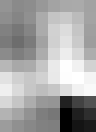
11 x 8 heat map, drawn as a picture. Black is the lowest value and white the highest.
Stripes: none. Mirror symmetry: none. Ninth with the lowest average: bottom right. Odd patch: lower, in the bottom right. Ninth with the highest average: middle right.
